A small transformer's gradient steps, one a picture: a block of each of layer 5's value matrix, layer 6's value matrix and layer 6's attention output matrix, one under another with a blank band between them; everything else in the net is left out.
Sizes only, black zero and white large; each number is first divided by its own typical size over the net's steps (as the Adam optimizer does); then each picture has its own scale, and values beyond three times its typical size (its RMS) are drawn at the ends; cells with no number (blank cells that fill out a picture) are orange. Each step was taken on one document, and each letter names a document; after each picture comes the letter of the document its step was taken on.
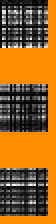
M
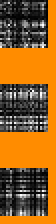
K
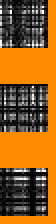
K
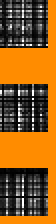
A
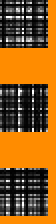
A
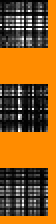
A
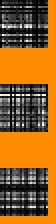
M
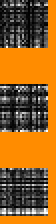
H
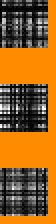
M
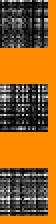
H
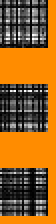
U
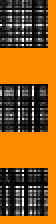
A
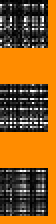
K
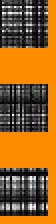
M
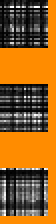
H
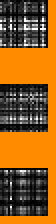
K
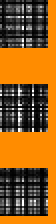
A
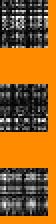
H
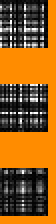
K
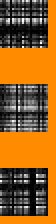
U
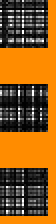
A
